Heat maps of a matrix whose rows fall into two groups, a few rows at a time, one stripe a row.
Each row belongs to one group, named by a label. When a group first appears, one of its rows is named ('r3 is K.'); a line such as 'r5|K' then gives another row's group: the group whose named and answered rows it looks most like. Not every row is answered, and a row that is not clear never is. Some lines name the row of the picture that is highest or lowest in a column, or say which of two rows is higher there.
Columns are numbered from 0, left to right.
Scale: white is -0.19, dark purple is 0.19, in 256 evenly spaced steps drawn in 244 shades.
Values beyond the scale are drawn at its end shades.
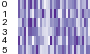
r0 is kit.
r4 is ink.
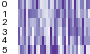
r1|kit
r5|kit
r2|ink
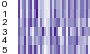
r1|ink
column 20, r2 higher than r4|Yes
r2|kit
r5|kit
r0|ink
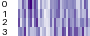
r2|ink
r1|kit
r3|ink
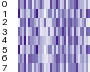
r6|kit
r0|kit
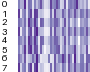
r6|ink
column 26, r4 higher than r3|No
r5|kit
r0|kit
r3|ink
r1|ink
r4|kit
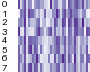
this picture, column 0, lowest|1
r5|kit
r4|kit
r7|kit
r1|kit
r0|ink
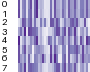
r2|kit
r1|ink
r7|kit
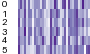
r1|kit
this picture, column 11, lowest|0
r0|ink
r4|ink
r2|ink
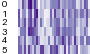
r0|kit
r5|kit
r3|kit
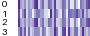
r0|ink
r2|ink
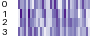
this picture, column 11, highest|3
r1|kit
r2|kit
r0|ink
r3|kit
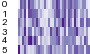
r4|kit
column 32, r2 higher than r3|Yes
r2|ink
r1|kit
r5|ink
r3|kit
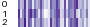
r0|kit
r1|kit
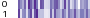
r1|ink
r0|kit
